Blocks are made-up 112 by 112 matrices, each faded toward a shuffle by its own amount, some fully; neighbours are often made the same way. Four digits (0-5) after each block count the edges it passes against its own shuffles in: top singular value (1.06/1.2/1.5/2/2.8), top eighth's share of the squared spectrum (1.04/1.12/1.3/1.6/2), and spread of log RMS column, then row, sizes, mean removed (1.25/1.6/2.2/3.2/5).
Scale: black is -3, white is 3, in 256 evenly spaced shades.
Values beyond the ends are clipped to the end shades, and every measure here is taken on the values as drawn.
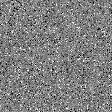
3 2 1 0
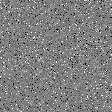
2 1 0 0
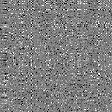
5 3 2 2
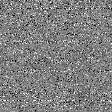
1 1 0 3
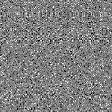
4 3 2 2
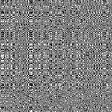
5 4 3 4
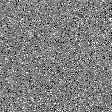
3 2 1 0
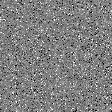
0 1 1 0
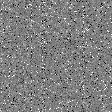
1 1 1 0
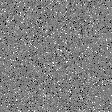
0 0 0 0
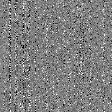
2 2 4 0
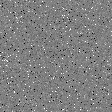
0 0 0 0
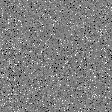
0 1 1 0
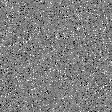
0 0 0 0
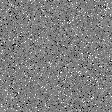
0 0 0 0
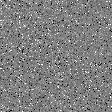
1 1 1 0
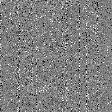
2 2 3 0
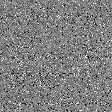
1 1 0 2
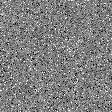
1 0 0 0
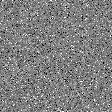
2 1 0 0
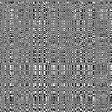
5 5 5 4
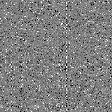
4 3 2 1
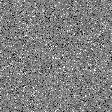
3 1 0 0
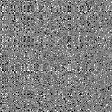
5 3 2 2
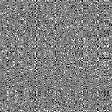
5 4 3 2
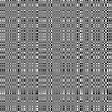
5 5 5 5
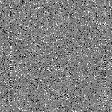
4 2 1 1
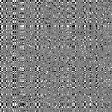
5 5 4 4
